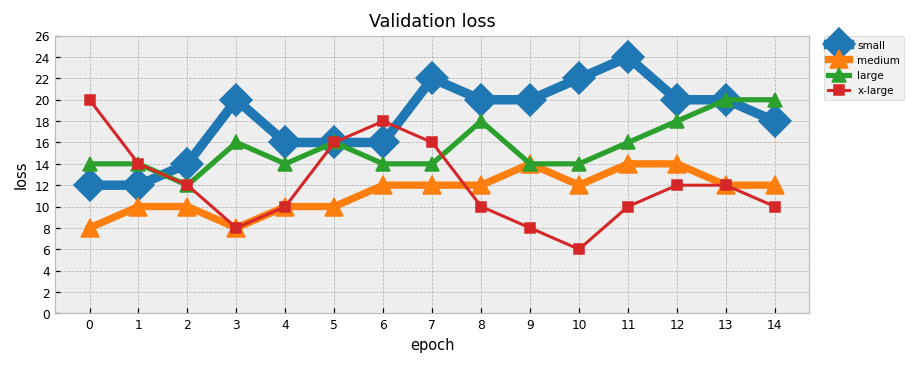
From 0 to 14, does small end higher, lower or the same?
higher
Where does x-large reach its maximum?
0
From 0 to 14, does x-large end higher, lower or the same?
lower
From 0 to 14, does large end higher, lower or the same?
higher
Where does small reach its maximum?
11
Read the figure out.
Title: Validation loss
x-axis: epoch, ticks 0 1 2 3 4 5 6 7 8 9 10 11 12 13 14
y-axis: loss, ticks 0 2 4 6 8 10 12 14 16 18 20 22 24 26
Legend: small, medium, large, x-large
Values:
small: 12 12 14 20 16 16 16 22 20 20 22 24 20 20 18
medium: 8 10 10 8 10 10 12 12 12 14 12 14 14 12 12
large: 14 14 12 16 14 16 14 14 18 14 14 16 18 20 20
x-large: 20 14 12 8 10 16 18 16 10 8 6 10 12 12 10
